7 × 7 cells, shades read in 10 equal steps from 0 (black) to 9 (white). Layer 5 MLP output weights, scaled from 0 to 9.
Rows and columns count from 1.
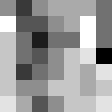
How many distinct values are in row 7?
5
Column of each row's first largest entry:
4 1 6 6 7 1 1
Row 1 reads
5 2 5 6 6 6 4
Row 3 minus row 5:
0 2 -3 -1 -3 3 -4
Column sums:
50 26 24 37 44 51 35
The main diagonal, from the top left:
5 3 1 5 7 6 8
